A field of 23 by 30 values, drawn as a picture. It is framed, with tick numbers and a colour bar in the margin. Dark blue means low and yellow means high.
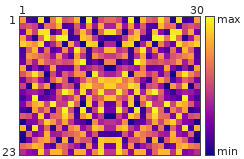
Average level on the scale: 50%. Seam: none. Ninth with the highest average: centre. Stripes: none. Mirror symmetry: left to right. Slope: none.
